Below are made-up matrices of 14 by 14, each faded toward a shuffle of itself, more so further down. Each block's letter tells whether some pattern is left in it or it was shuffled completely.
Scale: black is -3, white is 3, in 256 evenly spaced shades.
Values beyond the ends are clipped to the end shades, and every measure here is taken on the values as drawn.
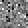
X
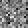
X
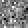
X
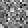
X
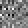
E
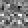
E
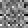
E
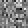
E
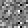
E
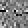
E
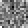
E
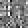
E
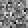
X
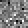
X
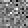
E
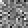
E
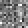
E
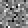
X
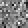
X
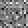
E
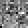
E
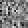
E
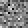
E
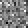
E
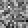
X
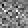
E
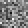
X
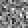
X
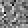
E
